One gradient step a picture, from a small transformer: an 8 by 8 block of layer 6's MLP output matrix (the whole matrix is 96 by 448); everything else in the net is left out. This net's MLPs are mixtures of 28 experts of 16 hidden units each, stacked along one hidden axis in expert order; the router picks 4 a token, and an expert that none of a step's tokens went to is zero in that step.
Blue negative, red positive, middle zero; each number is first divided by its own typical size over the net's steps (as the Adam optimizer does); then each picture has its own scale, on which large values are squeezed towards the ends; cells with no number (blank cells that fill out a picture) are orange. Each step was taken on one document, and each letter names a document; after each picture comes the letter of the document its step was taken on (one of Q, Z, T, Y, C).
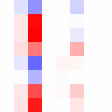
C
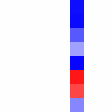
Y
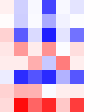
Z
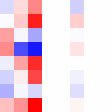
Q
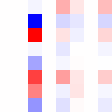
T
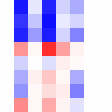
Z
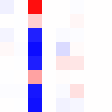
T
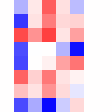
Z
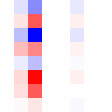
Q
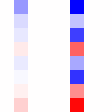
Y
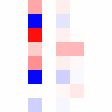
T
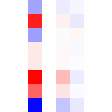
T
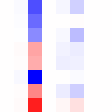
C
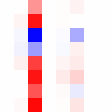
C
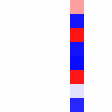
Y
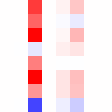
C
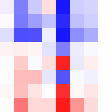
Z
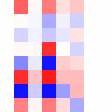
Z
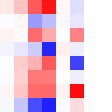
Y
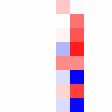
Y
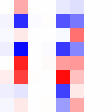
Z
